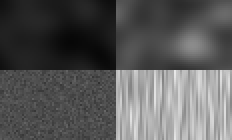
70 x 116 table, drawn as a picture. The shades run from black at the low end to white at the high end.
The table splits into 2 rows of 2 panels. Panel 1,1: very low, smooth, faint in contrast. Panel 1,2: low, smooth. Panel 2,1: low, fine-grained, faint in contrast. Panel 2,2: high, streaked downward.
